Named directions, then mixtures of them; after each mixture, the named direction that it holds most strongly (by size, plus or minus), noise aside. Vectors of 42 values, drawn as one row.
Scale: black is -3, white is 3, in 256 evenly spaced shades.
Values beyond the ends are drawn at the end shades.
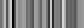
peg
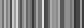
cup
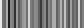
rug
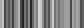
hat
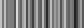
cup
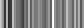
peg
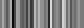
peg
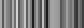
cup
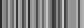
rug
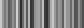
cup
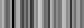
hat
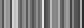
cup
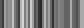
hat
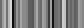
peg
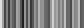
hat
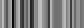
hat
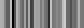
peg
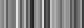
cup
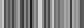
hat
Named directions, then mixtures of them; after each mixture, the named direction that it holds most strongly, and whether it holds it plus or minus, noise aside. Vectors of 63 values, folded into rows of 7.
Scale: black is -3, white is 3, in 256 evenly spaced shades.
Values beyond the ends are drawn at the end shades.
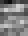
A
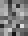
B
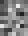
B, minus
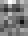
A, minus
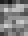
A, plus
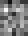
B, plus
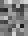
B, minus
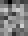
B, plus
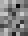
B, plus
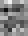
A, minus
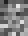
A, plus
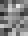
B, minus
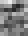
A, minus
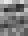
A, minus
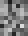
B, plus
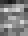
A, plus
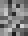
B, plus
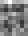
A, minus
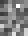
B, minus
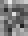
B, minus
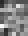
A, plus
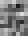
A, minus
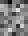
B, plus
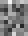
B, minus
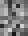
B, plus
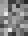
B, plus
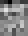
A, plus
